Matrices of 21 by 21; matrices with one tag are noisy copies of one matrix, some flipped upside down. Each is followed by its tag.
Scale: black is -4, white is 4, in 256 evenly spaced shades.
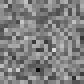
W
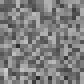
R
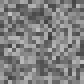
W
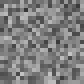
R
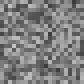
W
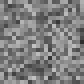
W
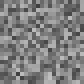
R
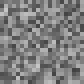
R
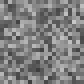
W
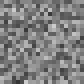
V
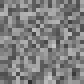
R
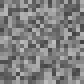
R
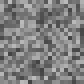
W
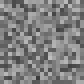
V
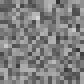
R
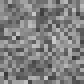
W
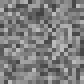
W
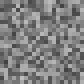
R
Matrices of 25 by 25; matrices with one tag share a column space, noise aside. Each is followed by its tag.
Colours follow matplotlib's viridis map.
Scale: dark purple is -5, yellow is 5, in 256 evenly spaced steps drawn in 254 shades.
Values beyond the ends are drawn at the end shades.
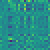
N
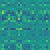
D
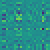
D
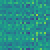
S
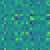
S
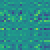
D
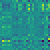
N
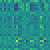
N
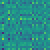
S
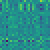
N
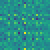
S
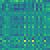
N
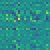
D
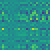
D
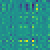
N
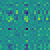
D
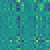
N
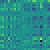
N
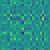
S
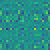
D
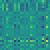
N
